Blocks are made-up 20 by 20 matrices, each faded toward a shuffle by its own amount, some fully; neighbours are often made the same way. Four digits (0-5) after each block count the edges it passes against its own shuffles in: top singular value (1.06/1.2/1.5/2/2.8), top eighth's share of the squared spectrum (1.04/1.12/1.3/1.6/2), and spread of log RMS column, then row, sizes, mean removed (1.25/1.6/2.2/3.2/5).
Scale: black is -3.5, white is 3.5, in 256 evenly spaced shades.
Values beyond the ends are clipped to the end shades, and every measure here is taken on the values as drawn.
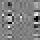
4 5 3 2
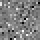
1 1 0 0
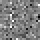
2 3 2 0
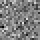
0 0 0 0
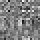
3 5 2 2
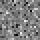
0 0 0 0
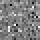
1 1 0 1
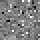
0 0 0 0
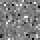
1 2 0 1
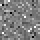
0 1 0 0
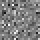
1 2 2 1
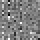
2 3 2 0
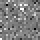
1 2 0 1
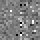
2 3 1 0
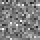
0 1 0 0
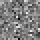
0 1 1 0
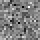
0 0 0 0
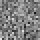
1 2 1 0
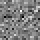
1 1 0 2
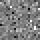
0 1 0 0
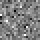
0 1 0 0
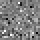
1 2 0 1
